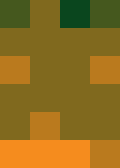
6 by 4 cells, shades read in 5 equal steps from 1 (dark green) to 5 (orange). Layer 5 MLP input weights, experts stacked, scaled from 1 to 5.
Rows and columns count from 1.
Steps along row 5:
up down same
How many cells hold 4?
4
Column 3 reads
1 3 3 3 3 5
